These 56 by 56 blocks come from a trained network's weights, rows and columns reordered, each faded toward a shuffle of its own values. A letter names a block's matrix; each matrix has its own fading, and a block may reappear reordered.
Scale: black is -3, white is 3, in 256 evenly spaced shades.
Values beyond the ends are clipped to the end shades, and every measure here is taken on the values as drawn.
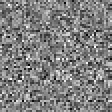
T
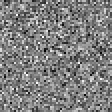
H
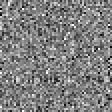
T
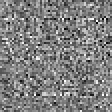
T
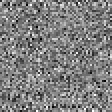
T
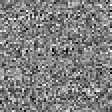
T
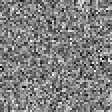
H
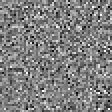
T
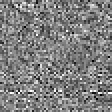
T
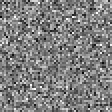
H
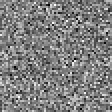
H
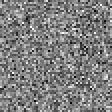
H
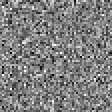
T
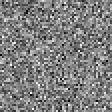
H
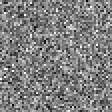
H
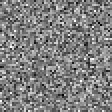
H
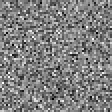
H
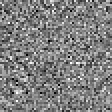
T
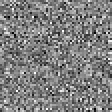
T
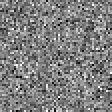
T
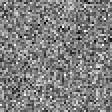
H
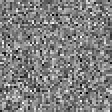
T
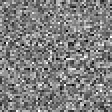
T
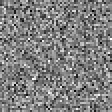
H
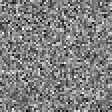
H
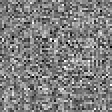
T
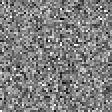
H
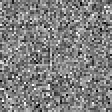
H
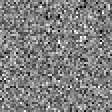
T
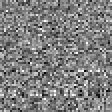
T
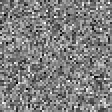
H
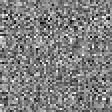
T
